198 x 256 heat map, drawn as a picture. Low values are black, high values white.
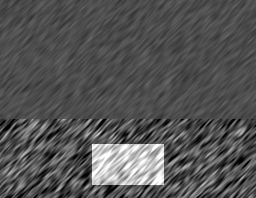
The bottom middle is the ninth with the highest average. The values are skewed, with a long tail toward high values. A horizontal seam about 60% of the way down splits the table, and the top part is calmer. In the bottom middle lies a patch that is higher than the rest.
